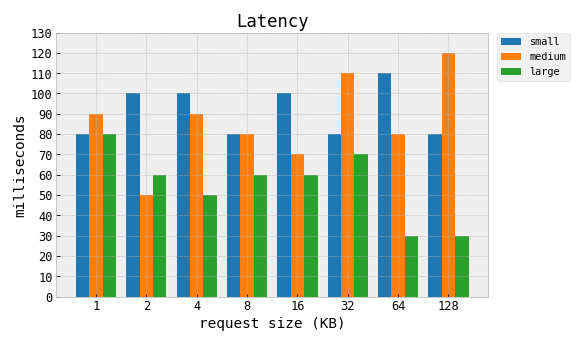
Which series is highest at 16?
small
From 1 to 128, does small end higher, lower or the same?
the same
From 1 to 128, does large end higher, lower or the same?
lower
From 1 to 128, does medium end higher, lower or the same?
higher
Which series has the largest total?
small
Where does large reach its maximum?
1
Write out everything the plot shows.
Title: Latency
x-axis: request size (KB), ticks 1 2 4 8 16 32 64 128
y-axis: milliseconds, ticks 0 10 20 30 40 50 60 70 80 90 100 110 120 130
Legend: small, medium, large
Values:
small: 80 100 100 80 100 80 110 80
medium: 90 50 90 80 70 110 80 120
large: 80 60 50 60 60 70 30 30
